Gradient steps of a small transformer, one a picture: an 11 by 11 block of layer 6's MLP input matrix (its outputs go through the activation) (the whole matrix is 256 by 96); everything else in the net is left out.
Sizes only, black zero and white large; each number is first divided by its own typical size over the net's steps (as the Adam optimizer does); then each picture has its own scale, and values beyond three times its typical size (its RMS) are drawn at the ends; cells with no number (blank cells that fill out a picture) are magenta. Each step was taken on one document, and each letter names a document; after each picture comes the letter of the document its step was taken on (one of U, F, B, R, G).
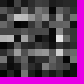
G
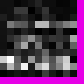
G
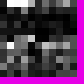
G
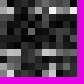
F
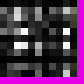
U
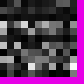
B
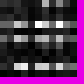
G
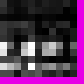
B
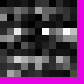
F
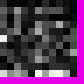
F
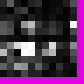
B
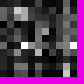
U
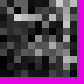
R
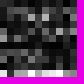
F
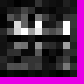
U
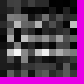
G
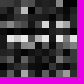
G
